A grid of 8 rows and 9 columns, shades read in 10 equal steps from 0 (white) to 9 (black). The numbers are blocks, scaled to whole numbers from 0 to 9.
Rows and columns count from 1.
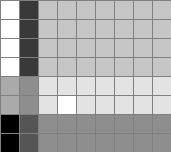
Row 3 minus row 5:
-3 3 1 1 1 1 1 1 1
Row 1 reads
0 7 2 2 2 2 2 2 2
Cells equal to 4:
16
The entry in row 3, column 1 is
0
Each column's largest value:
9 7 4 4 4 4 4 4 4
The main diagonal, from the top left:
0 7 2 2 1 1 4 4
